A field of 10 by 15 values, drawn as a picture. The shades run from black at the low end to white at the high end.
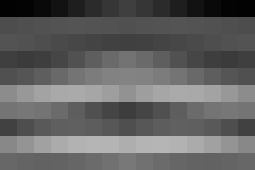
Grain: streaks across. Calmest part: top middle. Mirror symmetry: left to right. Ninth with the highest average: bottom middle.
